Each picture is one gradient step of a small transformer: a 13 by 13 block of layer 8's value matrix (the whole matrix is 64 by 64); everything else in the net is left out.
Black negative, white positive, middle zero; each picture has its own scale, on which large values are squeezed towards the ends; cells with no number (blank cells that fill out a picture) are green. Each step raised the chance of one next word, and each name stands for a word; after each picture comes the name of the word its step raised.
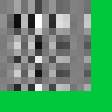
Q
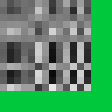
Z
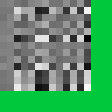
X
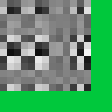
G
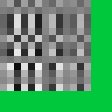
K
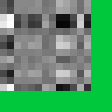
Q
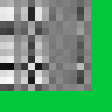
Z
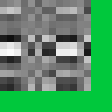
G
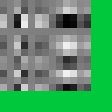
Q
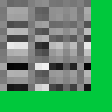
K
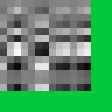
K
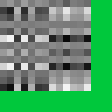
X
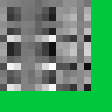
K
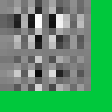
Q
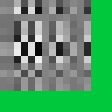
G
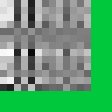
Z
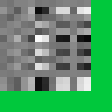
X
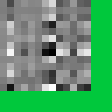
G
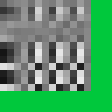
Z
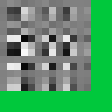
K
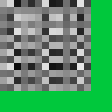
Z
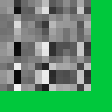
Z
